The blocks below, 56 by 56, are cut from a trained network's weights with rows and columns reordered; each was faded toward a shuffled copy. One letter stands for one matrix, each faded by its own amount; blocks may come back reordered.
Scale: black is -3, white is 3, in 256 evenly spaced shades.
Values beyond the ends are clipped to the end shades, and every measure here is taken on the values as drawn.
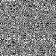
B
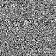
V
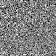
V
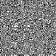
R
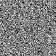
V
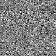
B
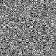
B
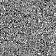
V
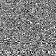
B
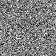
V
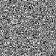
B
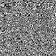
B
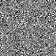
R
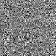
R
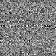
B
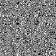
R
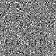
R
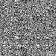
V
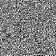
R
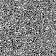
V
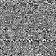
B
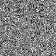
R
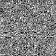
B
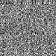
B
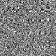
B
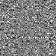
R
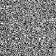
B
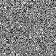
V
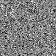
V
